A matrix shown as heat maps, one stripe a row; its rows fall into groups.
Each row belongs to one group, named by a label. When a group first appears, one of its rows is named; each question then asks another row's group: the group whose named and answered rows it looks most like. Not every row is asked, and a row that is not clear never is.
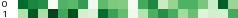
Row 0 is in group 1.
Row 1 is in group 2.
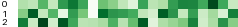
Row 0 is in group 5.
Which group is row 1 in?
2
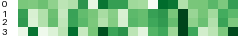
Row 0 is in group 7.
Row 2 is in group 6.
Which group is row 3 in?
2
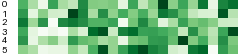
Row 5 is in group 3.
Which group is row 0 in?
6
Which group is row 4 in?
6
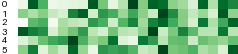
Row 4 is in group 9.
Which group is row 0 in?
3
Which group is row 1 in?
7
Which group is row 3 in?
1
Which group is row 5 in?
2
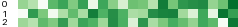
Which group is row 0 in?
6
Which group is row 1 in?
3
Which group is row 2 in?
9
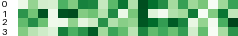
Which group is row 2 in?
3
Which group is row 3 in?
9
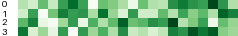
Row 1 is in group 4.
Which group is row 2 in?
3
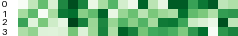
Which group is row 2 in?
7
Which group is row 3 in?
3
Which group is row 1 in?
4
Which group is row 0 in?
5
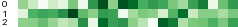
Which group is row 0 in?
3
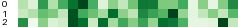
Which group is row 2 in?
7
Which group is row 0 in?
9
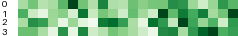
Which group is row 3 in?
5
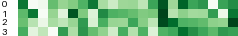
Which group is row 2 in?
6
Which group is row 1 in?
2
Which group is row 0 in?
6
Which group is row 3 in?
5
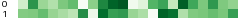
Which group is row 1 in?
7
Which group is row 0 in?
2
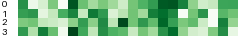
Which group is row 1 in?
3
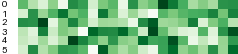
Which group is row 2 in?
1
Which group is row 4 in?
9
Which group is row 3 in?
3
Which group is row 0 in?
6
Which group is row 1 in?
4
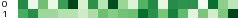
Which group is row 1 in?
3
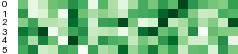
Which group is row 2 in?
2
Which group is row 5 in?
3
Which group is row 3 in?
1
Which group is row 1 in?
6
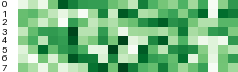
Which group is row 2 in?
6
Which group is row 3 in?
4
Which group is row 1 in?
3
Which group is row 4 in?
2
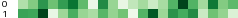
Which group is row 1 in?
1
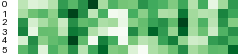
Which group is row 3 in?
6
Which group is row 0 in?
9
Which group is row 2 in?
6
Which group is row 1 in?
4
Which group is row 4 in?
4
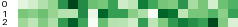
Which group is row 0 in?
9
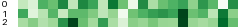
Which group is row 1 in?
6
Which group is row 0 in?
9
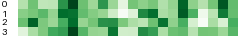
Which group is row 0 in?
4
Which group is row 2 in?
2
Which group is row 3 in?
9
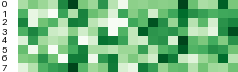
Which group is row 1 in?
5
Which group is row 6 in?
7
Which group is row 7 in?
9
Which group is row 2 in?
6
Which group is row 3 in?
3
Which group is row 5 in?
5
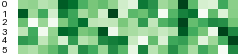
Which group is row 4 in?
2
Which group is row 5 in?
9
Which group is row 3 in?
4
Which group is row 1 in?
1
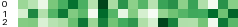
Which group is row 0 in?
7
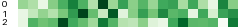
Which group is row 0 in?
7
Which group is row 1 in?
9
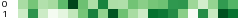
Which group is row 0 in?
4
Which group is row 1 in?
3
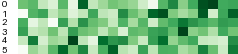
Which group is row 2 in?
5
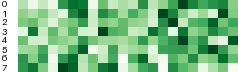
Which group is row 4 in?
6
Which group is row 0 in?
5
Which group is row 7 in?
1
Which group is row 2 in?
5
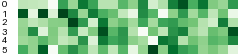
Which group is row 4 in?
7
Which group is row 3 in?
2
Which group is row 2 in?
7
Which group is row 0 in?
5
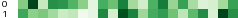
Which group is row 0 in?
2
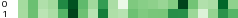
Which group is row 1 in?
4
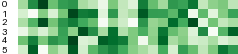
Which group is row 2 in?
1
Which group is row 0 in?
1
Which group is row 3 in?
9
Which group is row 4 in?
2
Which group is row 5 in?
2
